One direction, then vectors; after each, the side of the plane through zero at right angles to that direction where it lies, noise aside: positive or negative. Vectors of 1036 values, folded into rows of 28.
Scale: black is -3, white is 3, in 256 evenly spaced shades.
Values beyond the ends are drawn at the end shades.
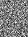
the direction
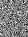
positive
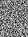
negative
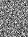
positive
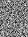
negative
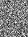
positive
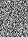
negative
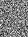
positive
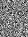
negative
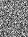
positive
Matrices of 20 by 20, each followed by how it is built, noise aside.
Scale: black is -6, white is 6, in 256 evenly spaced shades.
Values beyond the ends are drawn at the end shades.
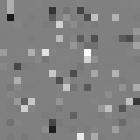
sparse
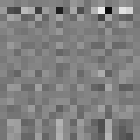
low rank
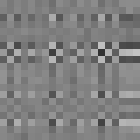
low rank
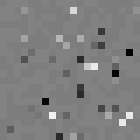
sparse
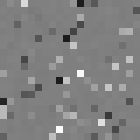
sparse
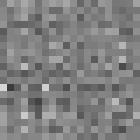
low rank
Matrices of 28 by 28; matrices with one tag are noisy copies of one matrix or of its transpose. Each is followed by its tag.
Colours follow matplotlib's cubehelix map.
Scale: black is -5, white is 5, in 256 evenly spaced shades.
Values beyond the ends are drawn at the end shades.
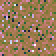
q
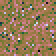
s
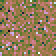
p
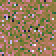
q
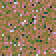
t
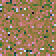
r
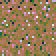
p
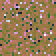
q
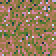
p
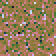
t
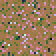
s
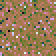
p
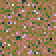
s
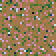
r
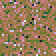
t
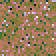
p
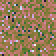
q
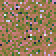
q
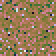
r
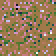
q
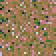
p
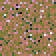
q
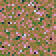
s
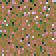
p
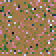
r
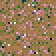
s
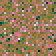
s
